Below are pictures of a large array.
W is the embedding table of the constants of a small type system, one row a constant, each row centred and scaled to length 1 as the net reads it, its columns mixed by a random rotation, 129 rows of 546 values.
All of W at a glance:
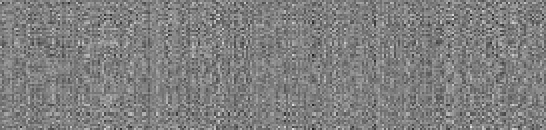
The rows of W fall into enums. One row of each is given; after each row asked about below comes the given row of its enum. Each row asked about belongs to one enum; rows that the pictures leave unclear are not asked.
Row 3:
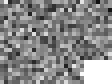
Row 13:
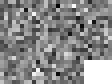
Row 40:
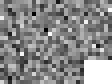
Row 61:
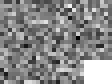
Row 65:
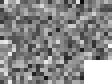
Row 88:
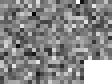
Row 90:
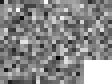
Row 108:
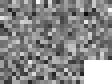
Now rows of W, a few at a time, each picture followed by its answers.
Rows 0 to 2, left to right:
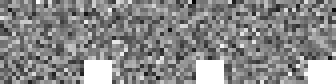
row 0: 108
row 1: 65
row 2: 3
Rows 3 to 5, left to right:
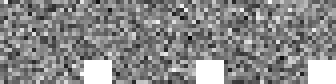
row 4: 61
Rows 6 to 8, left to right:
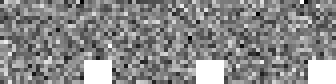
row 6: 65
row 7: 61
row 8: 88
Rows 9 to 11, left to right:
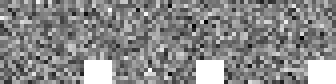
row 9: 108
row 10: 13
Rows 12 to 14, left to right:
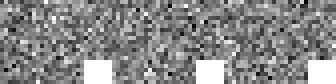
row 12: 90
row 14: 65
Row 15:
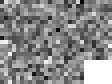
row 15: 65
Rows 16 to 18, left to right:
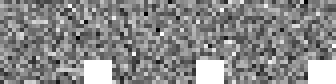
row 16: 61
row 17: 40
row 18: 65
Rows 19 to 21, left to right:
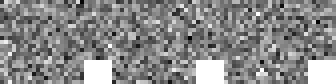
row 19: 65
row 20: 61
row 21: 13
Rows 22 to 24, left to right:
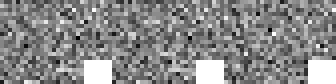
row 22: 61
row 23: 61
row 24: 40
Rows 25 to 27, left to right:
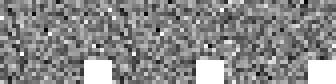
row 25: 40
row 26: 40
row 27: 65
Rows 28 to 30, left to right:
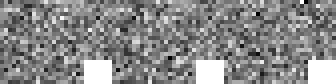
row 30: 88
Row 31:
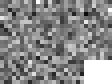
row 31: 108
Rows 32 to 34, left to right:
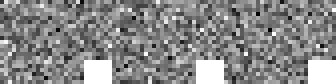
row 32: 65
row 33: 90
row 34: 40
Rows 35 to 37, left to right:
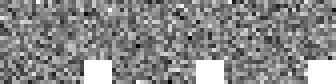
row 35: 108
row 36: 61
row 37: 3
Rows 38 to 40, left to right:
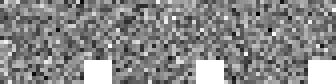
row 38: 65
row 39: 90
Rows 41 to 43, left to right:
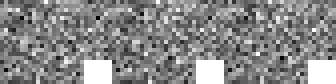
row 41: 90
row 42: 90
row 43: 90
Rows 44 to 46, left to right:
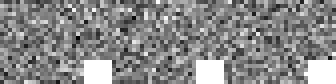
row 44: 61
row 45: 90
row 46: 3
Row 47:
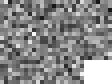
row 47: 3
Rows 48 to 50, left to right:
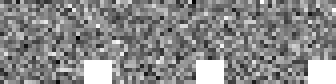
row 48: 61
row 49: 65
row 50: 108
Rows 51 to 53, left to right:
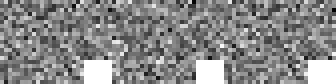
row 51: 3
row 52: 65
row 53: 3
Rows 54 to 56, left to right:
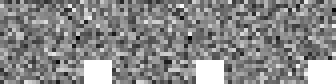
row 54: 61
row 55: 61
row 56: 3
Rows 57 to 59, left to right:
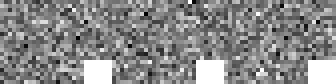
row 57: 61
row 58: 88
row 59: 13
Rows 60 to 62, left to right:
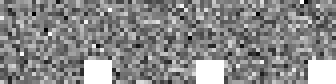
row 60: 40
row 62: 88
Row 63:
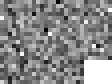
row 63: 40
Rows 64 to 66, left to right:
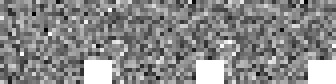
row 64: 40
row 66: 65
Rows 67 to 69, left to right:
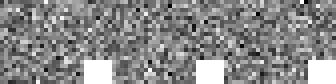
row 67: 90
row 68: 13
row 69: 88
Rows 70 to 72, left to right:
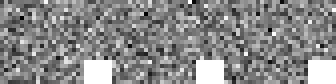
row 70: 90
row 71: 88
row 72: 40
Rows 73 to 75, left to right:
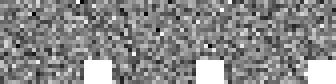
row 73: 88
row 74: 40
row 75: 3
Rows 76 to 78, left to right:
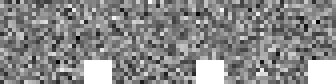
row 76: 61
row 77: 108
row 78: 13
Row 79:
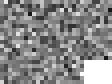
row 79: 3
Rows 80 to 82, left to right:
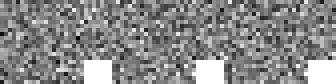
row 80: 61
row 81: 3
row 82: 3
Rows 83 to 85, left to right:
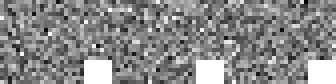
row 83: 40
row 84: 90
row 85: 65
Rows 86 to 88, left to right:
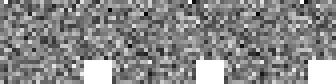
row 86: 3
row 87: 88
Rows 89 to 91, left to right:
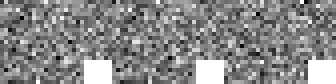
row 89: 90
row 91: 88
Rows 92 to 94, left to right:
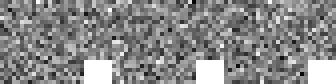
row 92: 108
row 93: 65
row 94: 90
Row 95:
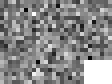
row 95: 13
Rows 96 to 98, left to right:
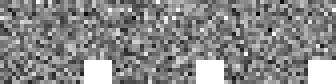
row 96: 108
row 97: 90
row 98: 40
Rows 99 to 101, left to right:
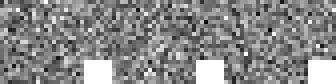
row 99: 90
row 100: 13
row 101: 40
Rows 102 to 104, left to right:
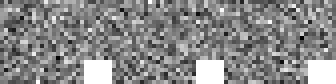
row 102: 90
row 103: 108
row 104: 61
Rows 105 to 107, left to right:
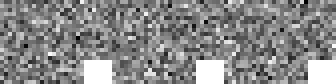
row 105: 61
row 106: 13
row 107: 65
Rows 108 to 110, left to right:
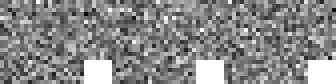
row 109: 90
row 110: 3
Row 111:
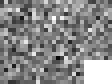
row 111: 90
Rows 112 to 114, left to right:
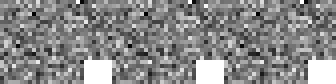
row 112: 88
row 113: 88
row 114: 88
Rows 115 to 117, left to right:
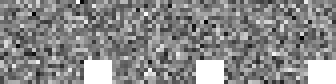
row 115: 88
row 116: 13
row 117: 61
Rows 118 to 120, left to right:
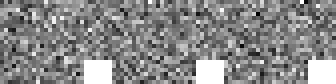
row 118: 90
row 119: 108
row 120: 88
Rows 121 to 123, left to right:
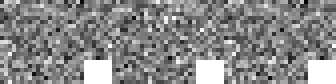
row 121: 65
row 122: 90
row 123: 65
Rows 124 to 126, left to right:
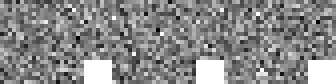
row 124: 61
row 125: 40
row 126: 13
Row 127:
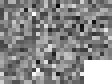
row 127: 13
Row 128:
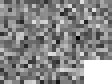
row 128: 61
